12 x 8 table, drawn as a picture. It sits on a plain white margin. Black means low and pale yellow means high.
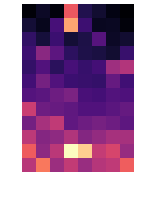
Ninth with the highest average: bottom middle. Stripes: none. Average level on the scale: 30%. Ninth with the lowest average: top right. Slope: up to the bottom.
